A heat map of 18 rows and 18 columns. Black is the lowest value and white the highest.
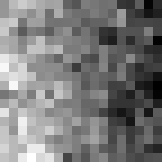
Average level on the scale: 50%. Stripes: none. Odd rows or columns: none. Slope: up to the left. Ninth with the lowest average: middle right. Ninth with the highest average: bottom left.
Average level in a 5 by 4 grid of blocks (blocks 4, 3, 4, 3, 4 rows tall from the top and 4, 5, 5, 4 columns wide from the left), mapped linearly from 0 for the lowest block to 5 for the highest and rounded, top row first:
4 3 2 1
4 3 2 1
4 3 2 0
4 3 1 1
5 4 2 1
